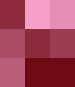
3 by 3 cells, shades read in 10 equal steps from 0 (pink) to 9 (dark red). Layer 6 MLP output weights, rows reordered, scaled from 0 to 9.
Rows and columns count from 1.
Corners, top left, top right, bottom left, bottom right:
7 1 4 9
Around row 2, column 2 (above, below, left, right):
0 9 5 6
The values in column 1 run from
4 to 7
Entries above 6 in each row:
1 1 2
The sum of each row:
8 18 22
